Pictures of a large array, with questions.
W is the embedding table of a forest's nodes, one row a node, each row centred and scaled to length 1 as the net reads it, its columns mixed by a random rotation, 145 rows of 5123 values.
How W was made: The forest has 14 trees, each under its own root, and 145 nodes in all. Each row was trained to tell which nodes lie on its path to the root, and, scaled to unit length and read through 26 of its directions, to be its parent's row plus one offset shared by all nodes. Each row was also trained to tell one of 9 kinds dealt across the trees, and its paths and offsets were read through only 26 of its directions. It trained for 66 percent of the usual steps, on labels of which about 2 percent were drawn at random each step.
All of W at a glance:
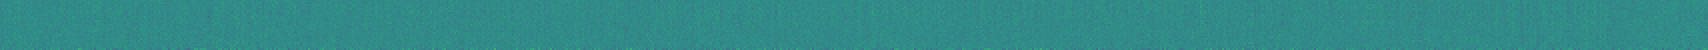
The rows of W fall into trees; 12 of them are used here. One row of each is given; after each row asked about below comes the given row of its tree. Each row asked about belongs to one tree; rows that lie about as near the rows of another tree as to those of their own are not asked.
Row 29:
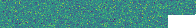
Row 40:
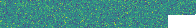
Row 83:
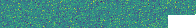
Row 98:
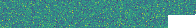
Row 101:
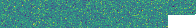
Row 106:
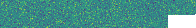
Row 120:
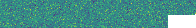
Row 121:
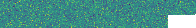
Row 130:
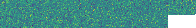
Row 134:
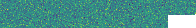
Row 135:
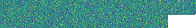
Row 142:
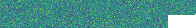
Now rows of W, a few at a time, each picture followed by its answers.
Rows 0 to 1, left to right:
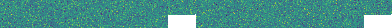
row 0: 106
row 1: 120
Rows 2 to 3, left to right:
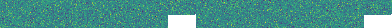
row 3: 135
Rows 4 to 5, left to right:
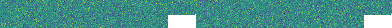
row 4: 40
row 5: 29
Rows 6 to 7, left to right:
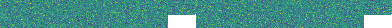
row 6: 29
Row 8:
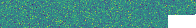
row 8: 106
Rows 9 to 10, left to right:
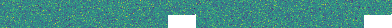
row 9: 83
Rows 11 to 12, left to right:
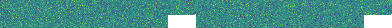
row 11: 121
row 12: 40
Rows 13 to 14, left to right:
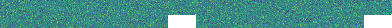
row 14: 29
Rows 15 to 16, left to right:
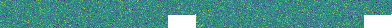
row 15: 142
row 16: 120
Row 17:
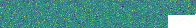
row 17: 120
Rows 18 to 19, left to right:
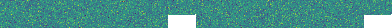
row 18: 106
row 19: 106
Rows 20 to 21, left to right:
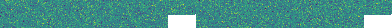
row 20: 130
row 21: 29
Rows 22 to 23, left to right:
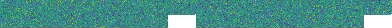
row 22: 40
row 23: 29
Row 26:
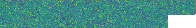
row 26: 142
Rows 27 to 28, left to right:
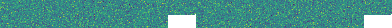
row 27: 101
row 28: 83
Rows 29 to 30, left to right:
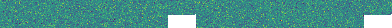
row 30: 106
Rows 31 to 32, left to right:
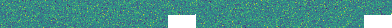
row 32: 40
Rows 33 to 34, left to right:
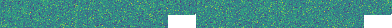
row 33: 120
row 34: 106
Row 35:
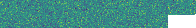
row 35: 106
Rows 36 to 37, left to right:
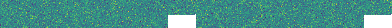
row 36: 106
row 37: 29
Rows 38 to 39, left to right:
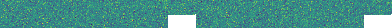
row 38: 29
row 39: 106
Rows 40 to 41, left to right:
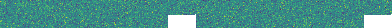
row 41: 106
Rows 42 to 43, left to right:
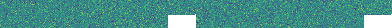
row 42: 83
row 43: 134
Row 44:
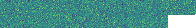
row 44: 40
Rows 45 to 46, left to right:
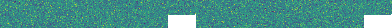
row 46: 29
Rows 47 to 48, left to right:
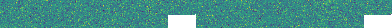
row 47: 134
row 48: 142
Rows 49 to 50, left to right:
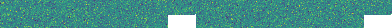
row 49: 101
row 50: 134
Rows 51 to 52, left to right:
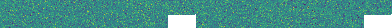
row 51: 29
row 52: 120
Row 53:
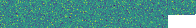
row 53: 40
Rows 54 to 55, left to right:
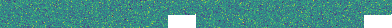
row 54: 40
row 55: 130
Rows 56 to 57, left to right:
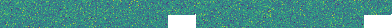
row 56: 120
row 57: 101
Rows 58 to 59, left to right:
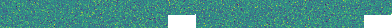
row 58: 83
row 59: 134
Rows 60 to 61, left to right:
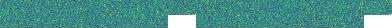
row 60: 120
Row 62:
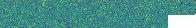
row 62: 101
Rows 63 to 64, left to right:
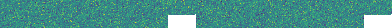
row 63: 83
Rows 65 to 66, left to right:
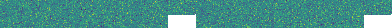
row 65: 130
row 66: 134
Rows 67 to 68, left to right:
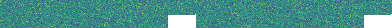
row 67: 29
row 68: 29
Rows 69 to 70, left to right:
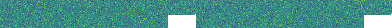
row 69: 134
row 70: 134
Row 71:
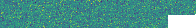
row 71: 83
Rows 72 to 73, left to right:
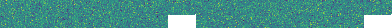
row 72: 130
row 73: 106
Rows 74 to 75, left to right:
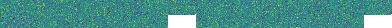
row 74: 101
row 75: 121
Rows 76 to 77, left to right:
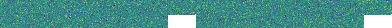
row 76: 40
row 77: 121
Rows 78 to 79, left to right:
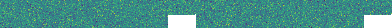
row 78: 120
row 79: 106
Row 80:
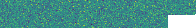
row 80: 134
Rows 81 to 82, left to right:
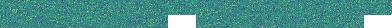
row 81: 106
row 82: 29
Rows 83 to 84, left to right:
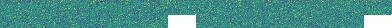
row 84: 101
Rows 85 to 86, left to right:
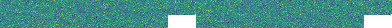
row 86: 101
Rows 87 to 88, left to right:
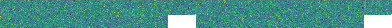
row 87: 120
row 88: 130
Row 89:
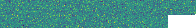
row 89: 40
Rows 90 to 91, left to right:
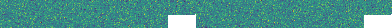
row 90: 106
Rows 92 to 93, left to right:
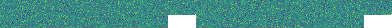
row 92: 40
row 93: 120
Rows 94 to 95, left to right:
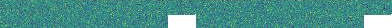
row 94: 120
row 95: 135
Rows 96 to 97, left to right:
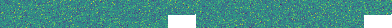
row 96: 83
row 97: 40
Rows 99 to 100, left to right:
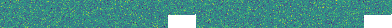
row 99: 83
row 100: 134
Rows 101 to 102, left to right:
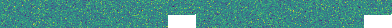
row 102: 101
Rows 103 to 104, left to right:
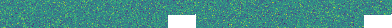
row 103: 29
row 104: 142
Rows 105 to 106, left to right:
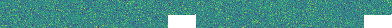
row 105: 142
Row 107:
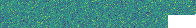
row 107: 130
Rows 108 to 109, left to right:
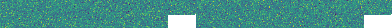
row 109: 101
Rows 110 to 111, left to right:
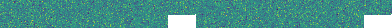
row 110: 130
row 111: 130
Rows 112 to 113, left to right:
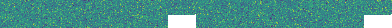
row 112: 101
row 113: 101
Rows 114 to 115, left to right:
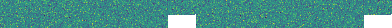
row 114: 40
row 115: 40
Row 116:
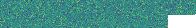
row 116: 121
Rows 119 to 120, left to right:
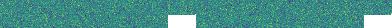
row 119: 130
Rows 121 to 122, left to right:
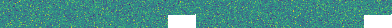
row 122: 101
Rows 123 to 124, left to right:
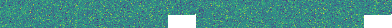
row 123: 120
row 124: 121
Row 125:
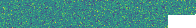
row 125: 101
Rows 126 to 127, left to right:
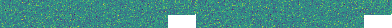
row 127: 29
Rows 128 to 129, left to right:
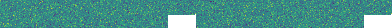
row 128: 120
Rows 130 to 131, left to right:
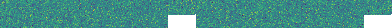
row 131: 121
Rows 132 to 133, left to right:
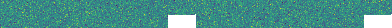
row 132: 106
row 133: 130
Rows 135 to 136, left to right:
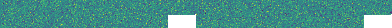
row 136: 121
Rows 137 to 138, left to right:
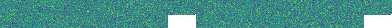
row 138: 83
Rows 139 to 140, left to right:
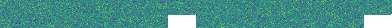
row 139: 29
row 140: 83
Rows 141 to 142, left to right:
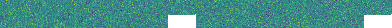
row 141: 130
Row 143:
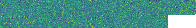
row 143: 83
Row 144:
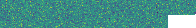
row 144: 121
